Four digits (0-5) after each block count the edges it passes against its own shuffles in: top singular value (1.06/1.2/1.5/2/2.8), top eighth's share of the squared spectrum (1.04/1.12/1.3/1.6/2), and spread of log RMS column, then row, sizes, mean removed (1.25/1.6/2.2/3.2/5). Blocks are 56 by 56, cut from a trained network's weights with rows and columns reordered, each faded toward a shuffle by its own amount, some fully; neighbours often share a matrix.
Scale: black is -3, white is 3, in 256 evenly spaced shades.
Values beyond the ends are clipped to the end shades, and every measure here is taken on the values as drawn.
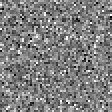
0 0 0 0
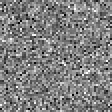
2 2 0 0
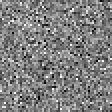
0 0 0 0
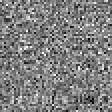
3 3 1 1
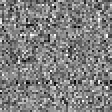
3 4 1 2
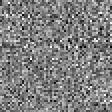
3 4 1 2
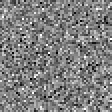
0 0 0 0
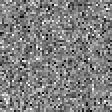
0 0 0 0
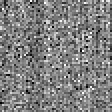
2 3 0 1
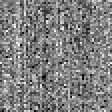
3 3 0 1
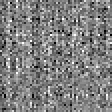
3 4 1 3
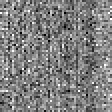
3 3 1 1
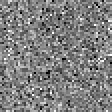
0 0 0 0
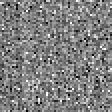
1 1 0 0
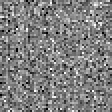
1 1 0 0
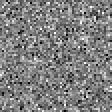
0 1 0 0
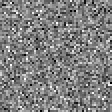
0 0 0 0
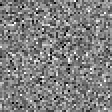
1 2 1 0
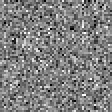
2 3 2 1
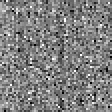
2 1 0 0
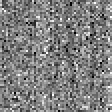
2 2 0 1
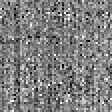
3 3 0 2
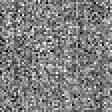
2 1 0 1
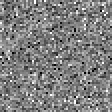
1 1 1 0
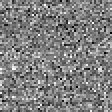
2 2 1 0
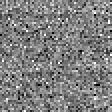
1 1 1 0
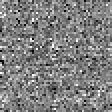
2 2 2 1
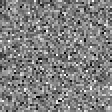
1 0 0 0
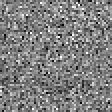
1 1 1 0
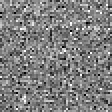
2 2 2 0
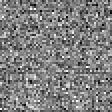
2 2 1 0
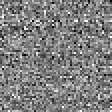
2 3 2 1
